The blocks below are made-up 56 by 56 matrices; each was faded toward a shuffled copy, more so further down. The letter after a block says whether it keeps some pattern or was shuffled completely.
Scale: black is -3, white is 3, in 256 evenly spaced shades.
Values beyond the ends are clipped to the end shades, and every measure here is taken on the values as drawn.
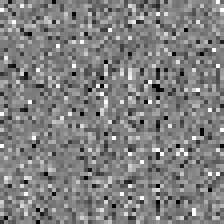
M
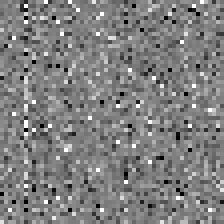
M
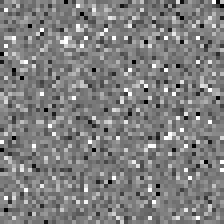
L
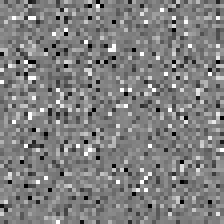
M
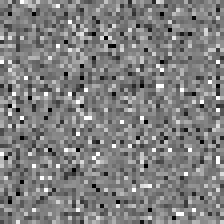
M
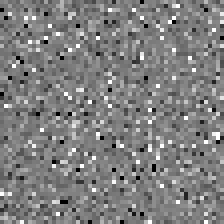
L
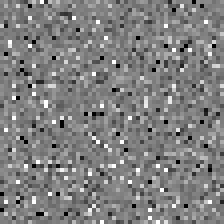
L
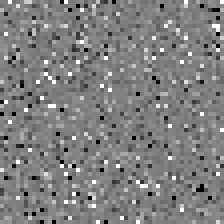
L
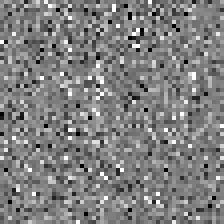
M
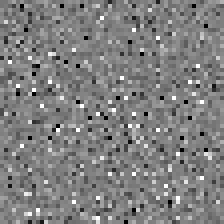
L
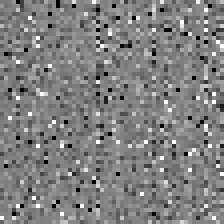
M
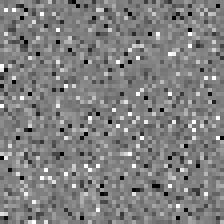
L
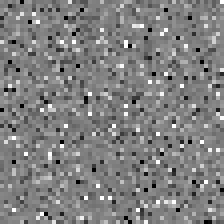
L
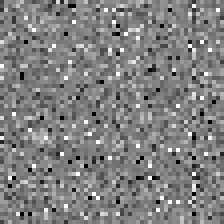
M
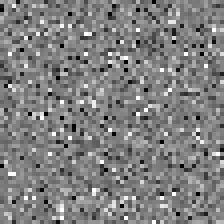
L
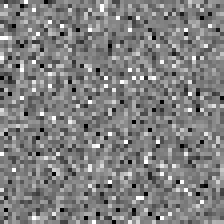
L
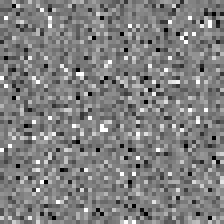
L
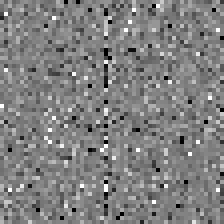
M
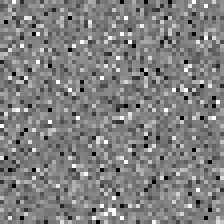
L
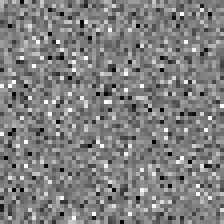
L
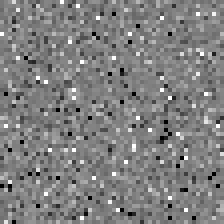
L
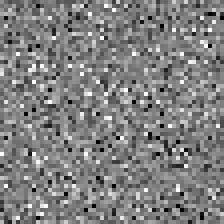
L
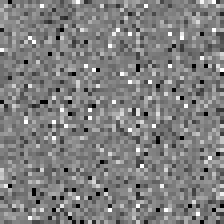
M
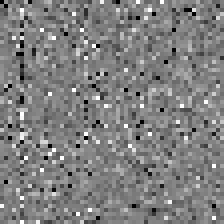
M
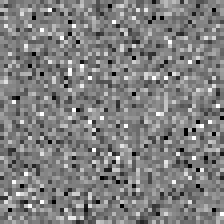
L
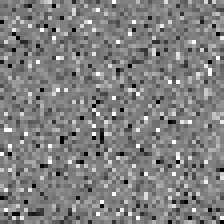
L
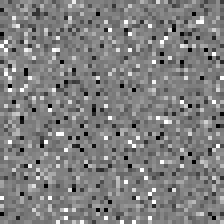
L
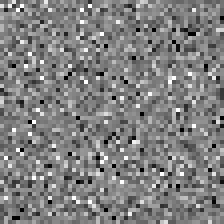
M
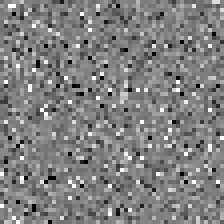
L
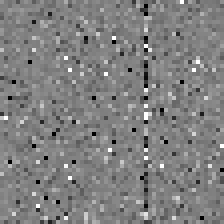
M
